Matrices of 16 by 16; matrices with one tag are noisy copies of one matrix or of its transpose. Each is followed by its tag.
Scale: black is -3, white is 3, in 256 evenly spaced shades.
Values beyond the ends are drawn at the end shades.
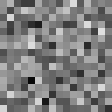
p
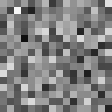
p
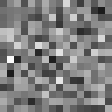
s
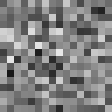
s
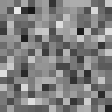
p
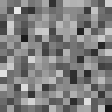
p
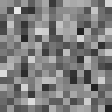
p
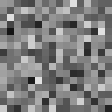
p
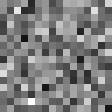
p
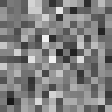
s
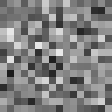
s
